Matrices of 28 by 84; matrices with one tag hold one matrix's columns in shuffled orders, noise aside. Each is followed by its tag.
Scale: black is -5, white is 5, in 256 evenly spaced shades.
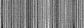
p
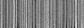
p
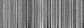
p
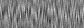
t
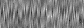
t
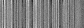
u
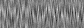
t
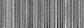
p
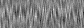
t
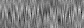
t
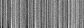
p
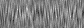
t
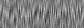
t
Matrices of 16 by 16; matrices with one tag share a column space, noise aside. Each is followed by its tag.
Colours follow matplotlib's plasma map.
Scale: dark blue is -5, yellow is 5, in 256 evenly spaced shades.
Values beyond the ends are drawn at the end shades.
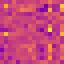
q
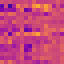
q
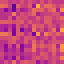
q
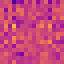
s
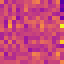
s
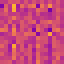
q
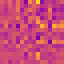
s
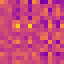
s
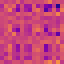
q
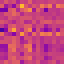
q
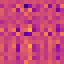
q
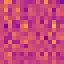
s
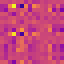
q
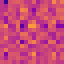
s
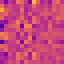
s
